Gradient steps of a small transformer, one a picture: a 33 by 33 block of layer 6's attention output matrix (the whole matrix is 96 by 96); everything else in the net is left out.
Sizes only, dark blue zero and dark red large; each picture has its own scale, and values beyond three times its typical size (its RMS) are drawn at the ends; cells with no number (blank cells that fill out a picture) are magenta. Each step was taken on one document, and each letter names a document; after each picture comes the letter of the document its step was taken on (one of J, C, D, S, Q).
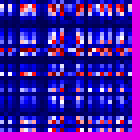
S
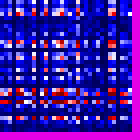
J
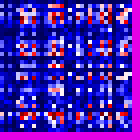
S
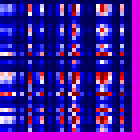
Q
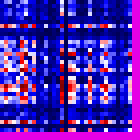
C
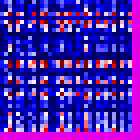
J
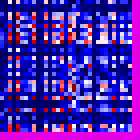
J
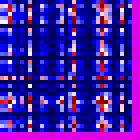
Q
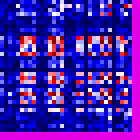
S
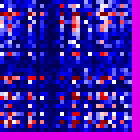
Q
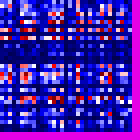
S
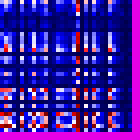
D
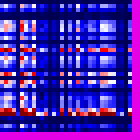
C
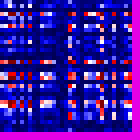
Q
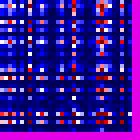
Q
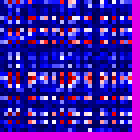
J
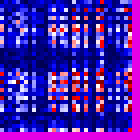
S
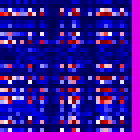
Q
